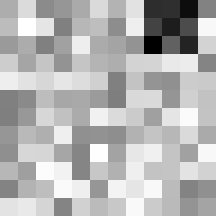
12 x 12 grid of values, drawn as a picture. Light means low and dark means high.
An odd patch, higher than its surroundings, sits in the top right. Neither half mirrors the other. Values change most from cell to cell in the top right. The ninth with the highest average is the top right. Overall the values sit about 30% of the way up the scale.
